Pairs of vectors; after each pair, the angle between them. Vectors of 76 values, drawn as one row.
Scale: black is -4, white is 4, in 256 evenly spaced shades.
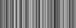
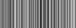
orthogonal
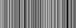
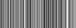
nearly opposite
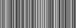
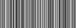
nearly parallel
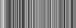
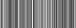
partly aligned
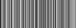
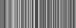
partly aligned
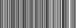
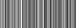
orthogonal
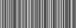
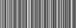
nearly parallel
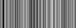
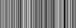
orthogonal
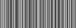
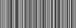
nearly parallel
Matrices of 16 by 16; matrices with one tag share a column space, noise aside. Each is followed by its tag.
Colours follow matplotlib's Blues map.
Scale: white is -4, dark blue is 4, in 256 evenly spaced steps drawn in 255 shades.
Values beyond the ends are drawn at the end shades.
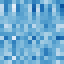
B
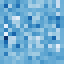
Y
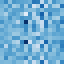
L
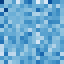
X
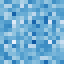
L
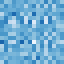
L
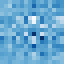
Y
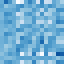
X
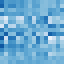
Y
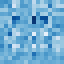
Y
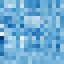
Y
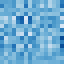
Y
